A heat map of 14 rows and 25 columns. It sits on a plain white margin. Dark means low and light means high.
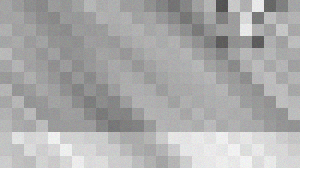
Seam: horizontal, 80% of the way down, the bottom part higher. Roughest part: top right. Odd patch: rougher, in the top right. Ninth with the highest average: bottom right.
